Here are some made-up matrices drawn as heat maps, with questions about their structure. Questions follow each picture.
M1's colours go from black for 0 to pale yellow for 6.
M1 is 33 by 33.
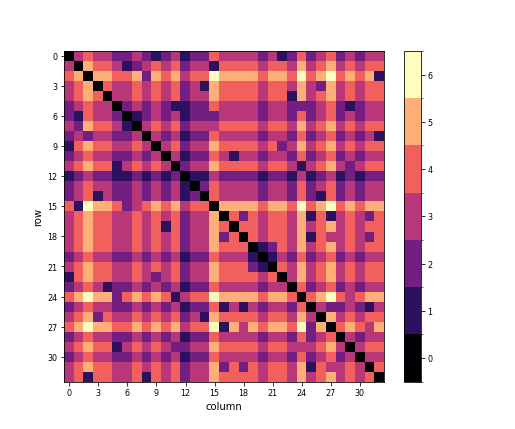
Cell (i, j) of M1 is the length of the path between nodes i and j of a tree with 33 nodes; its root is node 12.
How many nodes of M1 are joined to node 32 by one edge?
2
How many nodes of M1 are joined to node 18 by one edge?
1
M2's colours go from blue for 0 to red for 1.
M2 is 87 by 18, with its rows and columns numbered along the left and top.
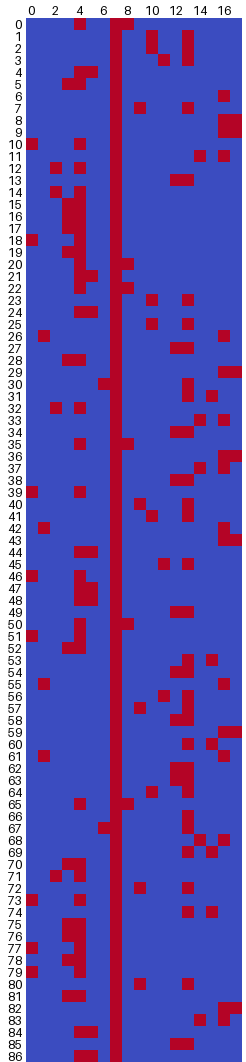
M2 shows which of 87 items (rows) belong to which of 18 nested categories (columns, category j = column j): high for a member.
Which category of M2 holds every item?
7
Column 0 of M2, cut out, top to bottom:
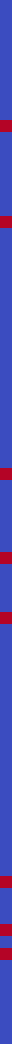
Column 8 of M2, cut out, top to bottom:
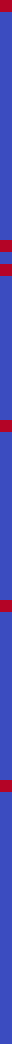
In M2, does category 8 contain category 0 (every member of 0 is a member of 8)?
no
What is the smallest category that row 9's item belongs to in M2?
17
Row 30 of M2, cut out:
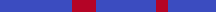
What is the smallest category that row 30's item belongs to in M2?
6
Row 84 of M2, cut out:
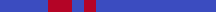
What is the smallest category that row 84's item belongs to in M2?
5
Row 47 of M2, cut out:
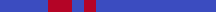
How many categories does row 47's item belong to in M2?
3
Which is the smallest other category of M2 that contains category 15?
13
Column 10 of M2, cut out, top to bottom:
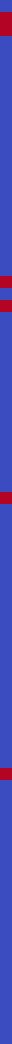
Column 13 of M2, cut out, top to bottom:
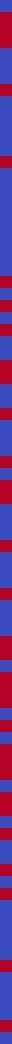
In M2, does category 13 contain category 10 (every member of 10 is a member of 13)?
yes
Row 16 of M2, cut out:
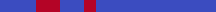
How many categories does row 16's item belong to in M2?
3
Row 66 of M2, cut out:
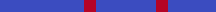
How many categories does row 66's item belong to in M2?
2
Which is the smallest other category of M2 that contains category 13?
7
